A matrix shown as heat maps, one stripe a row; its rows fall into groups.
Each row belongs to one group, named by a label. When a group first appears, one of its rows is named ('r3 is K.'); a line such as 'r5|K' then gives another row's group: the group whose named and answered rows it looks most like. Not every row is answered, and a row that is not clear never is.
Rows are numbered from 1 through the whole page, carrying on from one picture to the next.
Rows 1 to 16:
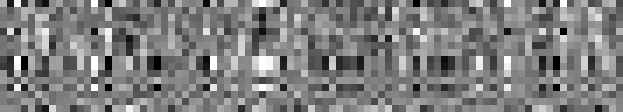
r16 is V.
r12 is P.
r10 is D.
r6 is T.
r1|D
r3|T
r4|T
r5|P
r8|T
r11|D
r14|T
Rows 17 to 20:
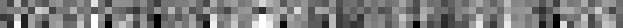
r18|T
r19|D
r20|D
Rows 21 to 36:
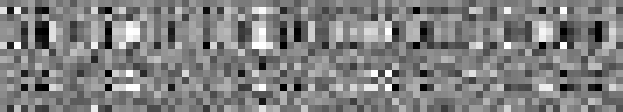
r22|D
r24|V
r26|V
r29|P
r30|T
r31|V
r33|V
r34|P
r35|T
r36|D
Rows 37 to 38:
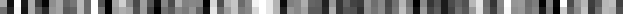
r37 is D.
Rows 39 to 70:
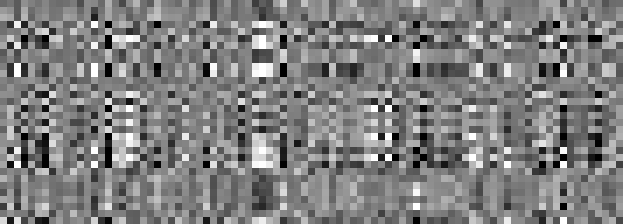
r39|P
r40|P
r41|P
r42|D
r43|T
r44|V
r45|D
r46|P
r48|D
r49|D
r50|T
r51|T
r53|T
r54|V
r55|P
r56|V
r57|P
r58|V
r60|D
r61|V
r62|D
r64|P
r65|P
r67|P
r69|T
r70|D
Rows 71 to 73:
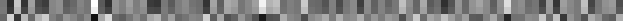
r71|D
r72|D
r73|P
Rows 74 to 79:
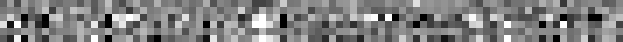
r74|P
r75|T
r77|D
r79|D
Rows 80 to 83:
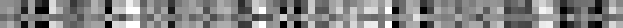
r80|V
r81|V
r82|P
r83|V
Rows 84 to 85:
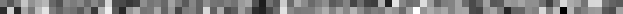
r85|P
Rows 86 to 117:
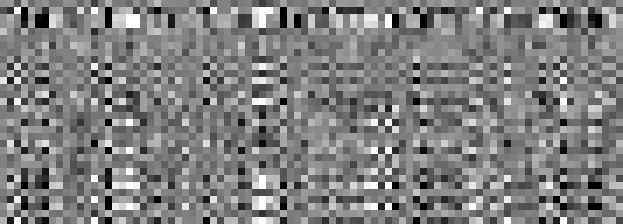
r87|D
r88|V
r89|V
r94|P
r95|D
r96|P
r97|D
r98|P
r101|T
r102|T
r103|V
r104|T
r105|P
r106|P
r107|V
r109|T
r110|V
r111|D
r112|V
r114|D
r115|V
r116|P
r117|D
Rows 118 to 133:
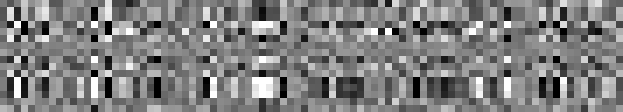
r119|P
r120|P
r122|V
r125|P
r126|D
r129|D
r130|D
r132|T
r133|P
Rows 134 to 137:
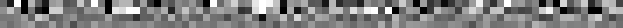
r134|D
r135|V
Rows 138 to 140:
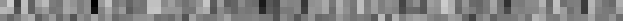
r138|P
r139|P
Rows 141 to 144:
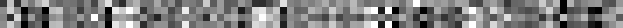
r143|D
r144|V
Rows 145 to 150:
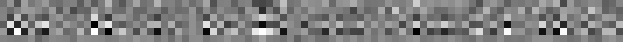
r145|P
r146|T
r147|D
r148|P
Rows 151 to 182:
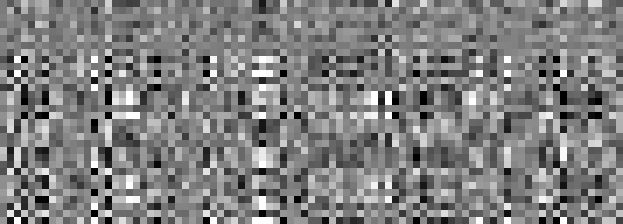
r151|T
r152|P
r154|T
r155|P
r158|T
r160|T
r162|P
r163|D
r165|V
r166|T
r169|P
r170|T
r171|T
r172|D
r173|D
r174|D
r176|V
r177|V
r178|P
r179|V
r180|D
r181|P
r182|D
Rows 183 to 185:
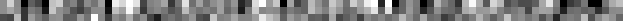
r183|V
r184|V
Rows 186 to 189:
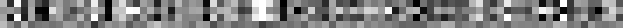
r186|D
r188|D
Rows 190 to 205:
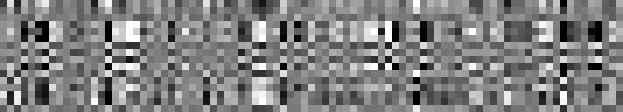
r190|P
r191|P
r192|T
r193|V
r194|V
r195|V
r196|T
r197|V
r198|T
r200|P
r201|D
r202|V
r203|D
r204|D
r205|P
